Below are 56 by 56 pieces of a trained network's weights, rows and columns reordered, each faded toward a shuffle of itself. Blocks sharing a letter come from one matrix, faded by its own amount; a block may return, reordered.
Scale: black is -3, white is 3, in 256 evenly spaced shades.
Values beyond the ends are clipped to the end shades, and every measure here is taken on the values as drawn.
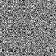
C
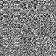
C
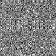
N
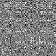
N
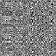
N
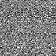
C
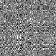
N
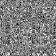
N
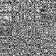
N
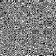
N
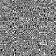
N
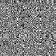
N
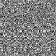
C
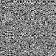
C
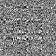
N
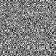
C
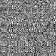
N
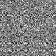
C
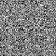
C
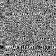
C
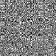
N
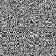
C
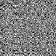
C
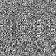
C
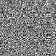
C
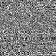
C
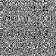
N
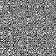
N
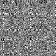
N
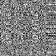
C
